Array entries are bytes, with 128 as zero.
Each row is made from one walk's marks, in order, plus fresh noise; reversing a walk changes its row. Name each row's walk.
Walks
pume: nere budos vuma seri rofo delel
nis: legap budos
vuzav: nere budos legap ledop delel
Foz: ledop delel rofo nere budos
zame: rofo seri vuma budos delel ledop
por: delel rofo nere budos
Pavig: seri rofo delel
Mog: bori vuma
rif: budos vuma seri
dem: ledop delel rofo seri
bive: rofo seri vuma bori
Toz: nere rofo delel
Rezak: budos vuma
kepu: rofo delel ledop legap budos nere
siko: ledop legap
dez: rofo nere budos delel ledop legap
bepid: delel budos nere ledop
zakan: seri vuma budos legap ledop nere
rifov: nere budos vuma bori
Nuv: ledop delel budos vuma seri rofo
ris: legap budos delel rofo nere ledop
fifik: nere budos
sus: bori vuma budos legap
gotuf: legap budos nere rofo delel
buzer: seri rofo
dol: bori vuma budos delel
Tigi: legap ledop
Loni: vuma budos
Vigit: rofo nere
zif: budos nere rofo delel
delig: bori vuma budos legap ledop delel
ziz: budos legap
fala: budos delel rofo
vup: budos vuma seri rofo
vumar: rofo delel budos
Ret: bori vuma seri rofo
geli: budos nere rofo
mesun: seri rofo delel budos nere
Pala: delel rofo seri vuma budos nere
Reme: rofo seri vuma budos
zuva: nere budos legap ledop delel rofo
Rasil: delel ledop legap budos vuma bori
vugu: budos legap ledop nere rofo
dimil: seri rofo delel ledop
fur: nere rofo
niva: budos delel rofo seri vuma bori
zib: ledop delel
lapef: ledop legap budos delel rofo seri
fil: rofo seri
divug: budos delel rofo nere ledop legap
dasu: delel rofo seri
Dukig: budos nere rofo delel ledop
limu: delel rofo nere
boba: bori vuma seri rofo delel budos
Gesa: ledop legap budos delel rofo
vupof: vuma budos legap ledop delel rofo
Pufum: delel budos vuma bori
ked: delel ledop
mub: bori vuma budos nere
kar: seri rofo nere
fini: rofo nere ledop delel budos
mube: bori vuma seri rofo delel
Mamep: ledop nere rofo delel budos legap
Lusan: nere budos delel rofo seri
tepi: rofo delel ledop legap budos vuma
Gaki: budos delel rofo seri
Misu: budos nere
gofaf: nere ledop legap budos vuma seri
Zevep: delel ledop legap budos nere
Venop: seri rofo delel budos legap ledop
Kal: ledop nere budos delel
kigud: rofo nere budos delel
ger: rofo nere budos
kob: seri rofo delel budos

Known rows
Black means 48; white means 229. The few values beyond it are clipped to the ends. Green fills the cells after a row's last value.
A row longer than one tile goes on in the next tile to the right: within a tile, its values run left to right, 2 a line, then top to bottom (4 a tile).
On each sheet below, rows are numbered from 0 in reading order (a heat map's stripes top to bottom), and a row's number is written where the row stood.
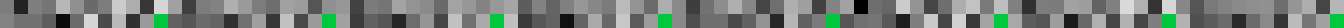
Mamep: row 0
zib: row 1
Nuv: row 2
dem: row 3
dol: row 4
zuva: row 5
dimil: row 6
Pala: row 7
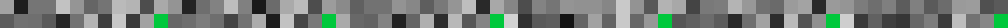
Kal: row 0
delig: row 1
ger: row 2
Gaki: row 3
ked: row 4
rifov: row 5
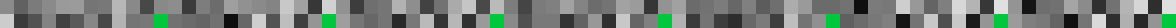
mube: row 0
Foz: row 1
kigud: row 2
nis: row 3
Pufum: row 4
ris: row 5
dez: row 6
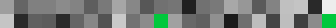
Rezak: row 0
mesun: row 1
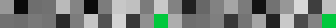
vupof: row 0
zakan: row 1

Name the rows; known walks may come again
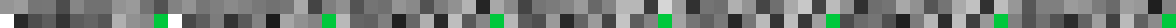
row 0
bive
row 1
Reme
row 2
ger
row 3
kar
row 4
kigud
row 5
bepid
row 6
siko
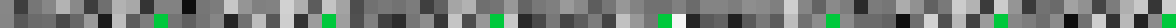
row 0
dol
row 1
gotuf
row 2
Rasil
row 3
Ret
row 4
niva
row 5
Mamep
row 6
fini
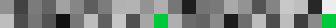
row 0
lapef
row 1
mesun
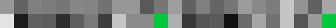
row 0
rif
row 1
dem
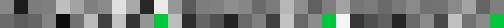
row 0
Dukig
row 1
Rezak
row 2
fil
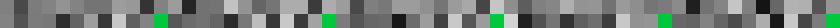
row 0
nis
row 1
Kal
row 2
limu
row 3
vup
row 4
delig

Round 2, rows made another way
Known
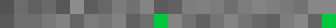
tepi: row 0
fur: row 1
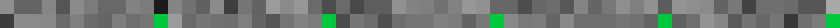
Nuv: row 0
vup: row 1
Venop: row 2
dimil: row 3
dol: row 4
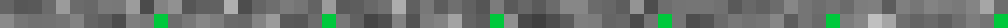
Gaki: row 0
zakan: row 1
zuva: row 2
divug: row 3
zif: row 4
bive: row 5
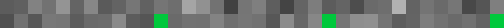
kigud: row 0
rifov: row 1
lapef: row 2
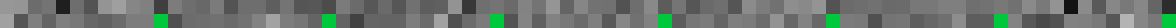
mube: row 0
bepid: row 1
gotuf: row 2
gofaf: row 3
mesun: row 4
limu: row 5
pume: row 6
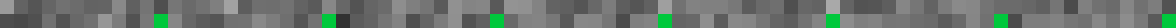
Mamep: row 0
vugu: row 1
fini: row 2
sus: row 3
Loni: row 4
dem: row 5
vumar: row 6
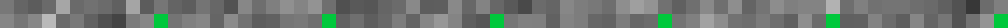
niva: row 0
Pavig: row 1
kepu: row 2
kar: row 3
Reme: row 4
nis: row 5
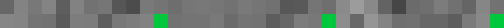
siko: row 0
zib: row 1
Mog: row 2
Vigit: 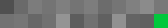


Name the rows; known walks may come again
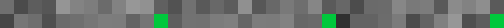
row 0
Venop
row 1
tepi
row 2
fini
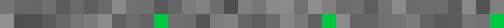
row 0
Dukig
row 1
Toz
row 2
fala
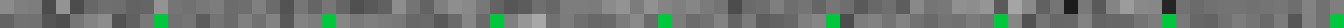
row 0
delig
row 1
Misu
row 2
dem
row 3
fil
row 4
Rezak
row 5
kob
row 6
boba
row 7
geli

